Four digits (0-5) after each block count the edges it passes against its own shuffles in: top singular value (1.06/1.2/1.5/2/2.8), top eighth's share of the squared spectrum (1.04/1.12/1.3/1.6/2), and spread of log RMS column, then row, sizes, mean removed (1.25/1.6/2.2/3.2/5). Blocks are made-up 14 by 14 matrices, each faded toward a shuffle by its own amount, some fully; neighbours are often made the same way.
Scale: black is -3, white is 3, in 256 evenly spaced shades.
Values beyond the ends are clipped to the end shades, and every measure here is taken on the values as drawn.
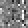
3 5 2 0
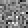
1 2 0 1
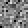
0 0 0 0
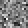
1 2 0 1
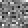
2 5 0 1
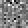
1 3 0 0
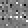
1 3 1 2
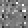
2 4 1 1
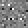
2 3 0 0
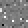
0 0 0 0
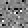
1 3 0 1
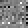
1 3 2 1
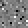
0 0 0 0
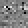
1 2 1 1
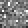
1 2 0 1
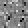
0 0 0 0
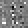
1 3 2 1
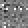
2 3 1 0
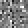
1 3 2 0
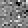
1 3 2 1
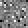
0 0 0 1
